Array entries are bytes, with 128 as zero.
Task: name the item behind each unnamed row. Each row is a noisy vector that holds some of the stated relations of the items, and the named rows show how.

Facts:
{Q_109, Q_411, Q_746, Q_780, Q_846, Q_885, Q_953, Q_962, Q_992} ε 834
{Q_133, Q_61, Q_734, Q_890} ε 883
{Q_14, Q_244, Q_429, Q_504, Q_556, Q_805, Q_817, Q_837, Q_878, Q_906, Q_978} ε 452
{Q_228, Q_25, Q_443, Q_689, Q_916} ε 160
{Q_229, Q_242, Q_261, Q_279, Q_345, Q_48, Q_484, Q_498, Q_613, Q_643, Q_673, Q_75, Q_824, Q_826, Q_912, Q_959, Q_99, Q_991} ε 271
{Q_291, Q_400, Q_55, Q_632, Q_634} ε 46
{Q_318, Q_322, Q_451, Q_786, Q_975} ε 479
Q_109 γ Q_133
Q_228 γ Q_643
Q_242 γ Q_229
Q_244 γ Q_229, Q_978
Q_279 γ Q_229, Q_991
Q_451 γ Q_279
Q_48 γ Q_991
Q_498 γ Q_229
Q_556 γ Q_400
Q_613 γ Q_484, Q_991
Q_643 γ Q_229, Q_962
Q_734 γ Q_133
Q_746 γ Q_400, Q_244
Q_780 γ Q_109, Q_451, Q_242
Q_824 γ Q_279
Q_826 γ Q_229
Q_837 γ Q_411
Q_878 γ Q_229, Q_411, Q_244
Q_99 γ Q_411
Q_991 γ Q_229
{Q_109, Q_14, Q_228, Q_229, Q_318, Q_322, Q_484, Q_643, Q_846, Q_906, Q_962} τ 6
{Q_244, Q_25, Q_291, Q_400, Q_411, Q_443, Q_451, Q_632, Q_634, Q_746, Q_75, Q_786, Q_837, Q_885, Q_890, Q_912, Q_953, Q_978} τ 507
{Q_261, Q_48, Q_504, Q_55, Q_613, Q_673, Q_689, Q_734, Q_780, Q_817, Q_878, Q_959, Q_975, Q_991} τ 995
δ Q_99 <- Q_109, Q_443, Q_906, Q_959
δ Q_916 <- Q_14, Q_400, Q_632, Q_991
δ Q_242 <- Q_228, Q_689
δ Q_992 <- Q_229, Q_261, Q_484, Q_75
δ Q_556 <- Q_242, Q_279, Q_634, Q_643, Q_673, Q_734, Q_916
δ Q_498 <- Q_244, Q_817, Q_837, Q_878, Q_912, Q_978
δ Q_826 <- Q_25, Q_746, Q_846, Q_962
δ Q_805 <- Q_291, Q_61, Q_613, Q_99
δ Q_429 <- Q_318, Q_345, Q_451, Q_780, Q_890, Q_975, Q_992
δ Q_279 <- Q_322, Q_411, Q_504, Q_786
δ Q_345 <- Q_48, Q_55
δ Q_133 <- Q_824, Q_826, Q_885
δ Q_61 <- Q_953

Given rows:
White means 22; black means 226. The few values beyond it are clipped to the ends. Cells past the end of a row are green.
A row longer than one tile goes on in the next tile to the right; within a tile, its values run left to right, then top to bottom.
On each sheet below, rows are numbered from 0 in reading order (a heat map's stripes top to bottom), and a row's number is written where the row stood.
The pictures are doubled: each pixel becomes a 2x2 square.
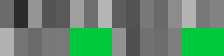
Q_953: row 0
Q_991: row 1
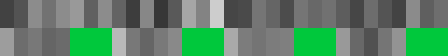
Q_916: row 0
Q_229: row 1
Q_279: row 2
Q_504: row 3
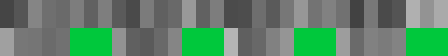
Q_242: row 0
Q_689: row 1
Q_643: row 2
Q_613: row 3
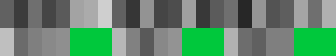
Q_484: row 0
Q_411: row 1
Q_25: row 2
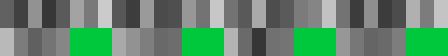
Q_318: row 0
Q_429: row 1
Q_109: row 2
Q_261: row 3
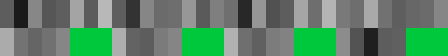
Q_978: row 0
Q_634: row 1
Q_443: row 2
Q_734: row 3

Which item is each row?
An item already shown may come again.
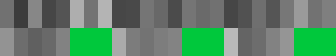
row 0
Q_959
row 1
Q_279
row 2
Q_228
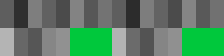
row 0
Q_786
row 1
Q_786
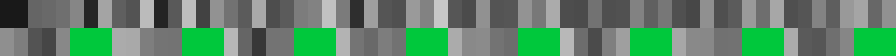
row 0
Q_556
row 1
Q_99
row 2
Q_109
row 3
Q_451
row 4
Q_824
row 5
Q_322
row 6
Q_498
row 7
Q_14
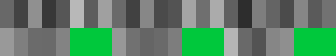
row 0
Q_878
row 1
Q_817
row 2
Q_786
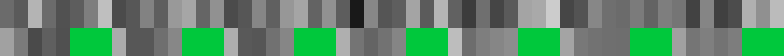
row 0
Q_133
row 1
Q_14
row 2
Q_14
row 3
Q_978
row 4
Q_484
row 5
Q_242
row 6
Q_48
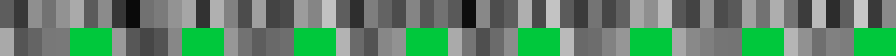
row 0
Q_632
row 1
Q_400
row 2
Q_780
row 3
Q_786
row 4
Q_746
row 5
Q_962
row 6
Q_826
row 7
Q_837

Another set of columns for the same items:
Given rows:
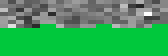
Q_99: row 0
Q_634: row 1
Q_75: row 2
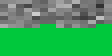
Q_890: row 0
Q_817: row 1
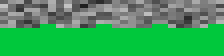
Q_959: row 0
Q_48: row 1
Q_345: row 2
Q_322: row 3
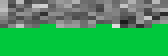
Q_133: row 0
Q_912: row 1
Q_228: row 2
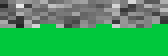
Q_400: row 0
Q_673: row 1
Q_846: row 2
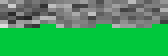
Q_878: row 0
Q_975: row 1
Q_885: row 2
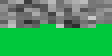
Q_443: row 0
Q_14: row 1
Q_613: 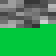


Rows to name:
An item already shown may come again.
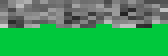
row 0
Q_632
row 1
Q_242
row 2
Q_824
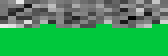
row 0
Q_746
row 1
Q_242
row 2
Q_411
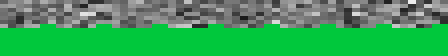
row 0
Q_786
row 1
Q_484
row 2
Q_916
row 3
Q_826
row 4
Q_279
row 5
Q_318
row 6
Q_991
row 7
Q_962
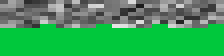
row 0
Q_613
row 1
Q_133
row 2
Q_746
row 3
Q_837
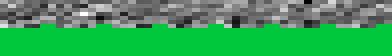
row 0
Q_878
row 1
Q_229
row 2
Q_498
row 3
Q_504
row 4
Q_734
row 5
Q_109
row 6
Q_451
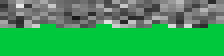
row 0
Q_400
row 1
Q_279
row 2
Q_837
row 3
Q_780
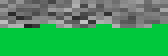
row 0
Q_498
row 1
Q_556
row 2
Q_634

